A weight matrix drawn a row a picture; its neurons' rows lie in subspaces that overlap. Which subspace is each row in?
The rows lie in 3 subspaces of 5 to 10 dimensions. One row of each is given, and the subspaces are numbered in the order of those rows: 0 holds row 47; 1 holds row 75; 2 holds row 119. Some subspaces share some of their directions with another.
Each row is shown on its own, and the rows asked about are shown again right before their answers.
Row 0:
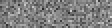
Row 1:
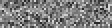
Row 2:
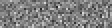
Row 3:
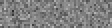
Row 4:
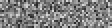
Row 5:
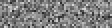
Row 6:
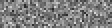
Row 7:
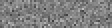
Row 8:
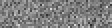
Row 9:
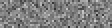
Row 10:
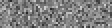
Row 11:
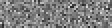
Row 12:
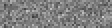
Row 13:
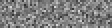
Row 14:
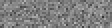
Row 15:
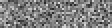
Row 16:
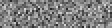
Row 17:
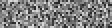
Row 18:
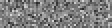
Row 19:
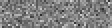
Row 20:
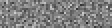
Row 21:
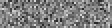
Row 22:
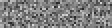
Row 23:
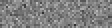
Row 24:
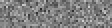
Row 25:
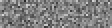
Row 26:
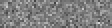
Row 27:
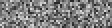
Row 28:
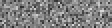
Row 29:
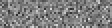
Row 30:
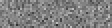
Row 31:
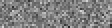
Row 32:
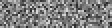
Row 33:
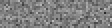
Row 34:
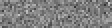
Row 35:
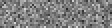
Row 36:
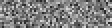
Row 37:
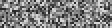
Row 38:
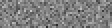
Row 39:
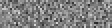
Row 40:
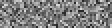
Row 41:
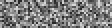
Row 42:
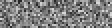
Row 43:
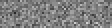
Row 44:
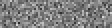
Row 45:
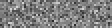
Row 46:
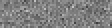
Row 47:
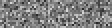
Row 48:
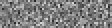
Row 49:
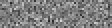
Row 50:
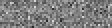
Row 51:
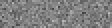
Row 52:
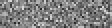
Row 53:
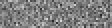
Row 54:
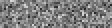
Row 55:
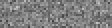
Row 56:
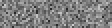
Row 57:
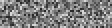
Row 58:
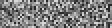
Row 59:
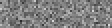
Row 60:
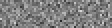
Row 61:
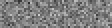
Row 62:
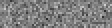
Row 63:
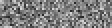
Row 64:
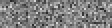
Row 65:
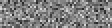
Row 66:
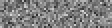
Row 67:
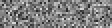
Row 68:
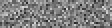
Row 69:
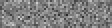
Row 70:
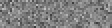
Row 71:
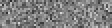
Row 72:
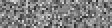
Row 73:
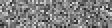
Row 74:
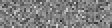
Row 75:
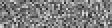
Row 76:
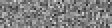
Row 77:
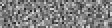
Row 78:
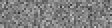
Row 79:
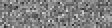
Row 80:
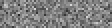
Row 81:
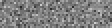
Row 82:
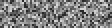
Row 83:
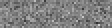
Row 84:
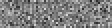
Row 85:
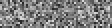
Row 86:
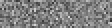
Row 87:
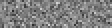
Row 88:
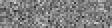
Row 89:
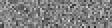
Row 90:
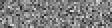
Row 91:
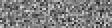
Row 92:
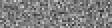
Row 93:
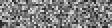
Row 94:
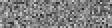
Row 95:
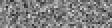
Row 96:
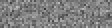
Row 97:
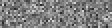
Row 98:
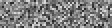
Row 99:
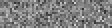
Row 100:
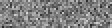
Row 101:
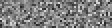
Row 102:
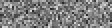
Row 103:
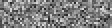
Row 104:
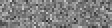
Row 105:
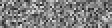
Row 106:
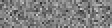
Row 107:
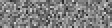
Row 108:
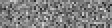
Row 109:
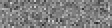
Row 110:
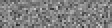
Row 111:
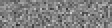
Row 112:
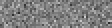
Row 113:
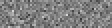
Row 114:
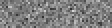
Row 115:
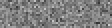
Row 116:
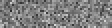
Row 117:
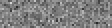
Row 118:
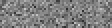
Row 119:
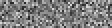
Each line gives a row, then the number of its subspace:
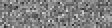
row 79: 0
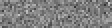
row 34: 1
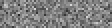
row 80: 1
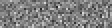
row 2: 2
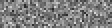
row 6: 0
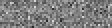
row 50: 2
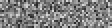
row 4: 1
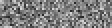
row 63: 1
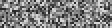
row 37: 0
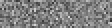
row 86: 1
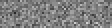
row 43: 2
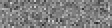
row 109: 0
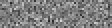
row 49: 0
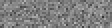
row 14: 2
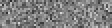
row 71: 2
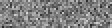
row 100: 1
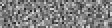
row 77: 0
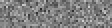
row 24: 1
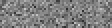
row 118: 1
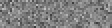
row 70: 2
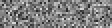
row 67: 1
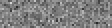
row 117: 0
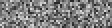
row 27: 1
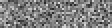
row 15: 1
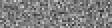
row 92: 0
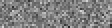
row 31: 1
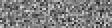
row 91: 0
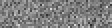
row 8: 1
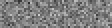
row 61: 0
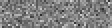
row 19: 1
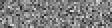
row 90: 1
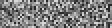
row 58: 0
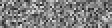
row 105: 2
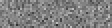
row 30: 1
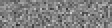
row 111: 2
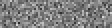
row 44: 2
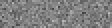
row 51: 2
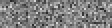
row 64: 0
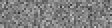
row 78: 2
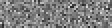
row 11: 2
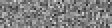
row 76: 0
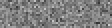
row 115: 0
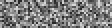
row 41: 0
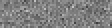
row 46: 2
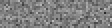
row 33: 1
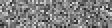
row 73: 2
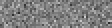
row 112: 1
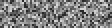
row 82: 0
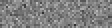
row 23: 1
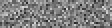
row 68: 2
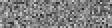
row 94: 1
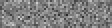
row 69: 0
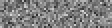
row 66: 0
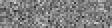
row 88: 1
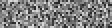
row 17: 1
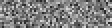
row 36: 1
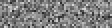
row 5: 0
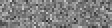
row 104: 2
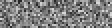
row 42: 0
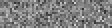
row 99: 1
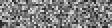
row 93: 2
